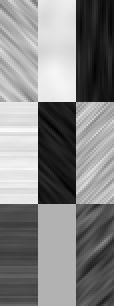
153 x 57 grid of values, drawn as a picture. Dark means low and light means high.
The table splits into 3 rows of 3 panels. Panel 1,1: high, slanting down to the right. Panel 1,2: very high, smooth, faint in contrast. Panel 1,3: very low, streaked downward, faint in contrast. Panel 2,1: very high, streaked across, faint in contrast. Panel 2,2: very low, slanting down to the right, faint in contrast. Panel 2,3: high, slanting up to the right. Panel 3,1: low, streaked across, faint in contrast. Panel 3,2: high, flat. Panel 3,3: low, slanting up to the right.
